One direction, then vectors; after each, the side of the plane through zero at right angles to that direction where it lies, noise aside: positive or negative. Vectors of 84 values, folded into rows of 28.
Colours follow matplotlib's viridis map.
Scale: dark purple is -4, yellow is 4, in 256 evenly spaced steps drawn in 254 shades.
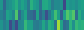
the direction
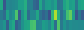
positive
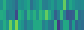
negative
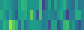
negative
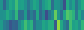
positive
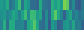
negative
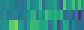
negative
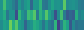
negative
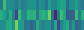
negative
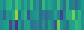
positive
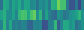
negative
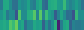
negative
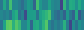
negative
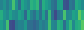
positive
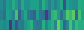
positive
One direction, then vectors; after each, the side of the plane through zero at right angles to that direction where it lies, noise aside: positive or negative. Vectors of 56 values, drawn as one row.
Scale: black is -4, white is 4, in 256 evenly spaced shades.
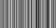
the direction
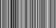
negative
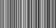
positive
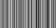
positive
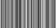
positive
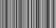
positive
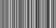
positive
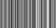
negative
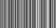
negative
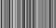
negative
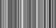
negative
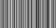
positive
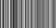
positive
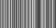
positive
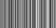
negative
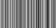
positive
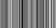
positive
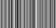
negative
